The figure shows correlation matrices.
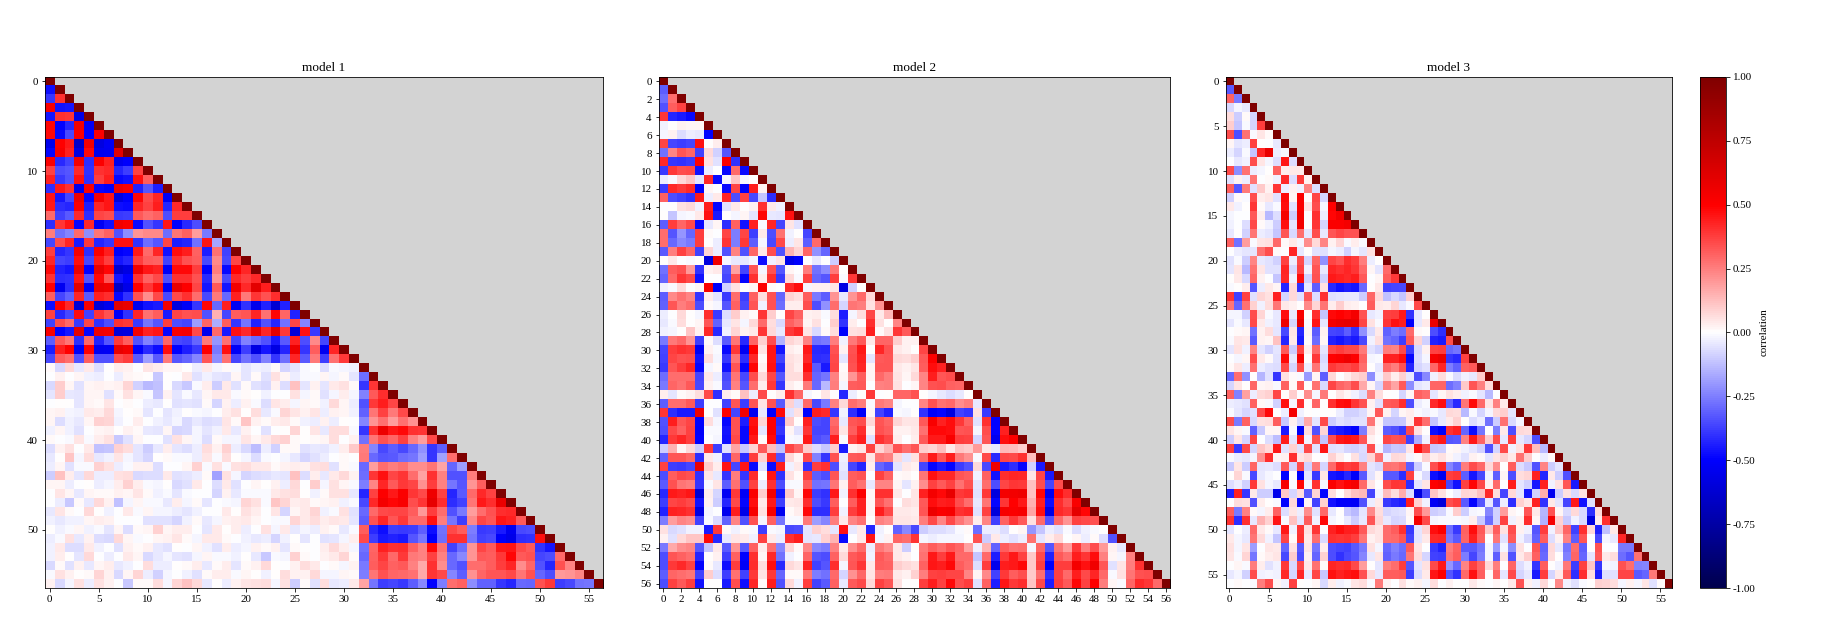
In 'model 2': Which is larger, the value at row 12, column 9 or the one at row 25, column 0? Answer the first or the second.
the second
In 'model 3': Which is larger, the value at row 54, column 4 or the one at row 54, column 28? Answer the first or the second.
the first
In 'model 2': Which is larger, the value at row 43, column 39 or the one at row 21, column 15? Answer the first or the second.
the second
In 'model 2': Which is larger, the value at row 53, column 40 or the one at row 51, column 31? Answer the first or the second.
the first
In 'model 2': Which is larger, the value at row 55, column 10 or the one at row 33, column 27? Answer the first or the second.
the first
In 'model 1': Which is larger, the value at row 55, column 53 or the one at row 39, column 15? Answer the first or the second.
the first
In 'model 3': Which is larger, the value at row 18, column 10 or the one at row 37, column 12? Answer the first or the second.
the first
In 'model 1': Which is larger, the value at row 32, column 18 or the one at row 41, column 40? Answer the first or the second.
the first
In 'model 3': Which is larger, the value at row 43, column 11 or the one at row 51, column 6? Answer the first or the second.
the first
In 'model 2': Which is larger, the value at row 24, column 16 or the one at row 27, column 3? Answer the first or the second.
the first
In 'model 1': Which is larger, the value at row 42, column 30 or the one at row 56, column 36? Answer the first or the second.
the first
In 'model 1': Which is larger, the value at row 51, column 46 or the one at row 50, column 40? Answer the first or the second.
the second
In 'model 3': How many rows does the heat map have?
57
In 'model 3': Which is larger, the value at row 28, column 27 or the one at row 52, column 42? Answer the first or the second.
the second
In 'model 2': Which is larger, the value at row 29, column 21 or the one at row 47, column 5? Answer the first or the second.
the first
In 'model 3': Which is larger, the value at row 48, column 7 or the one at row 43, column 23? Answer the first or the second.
the first
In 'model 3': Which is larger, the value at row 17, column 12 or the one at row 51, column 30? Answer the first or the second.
the second
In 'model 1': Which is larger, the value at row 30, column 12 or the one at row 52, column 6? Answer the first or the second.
the first
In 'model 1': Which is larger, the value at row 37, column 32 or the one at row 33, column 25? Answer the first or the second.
the second
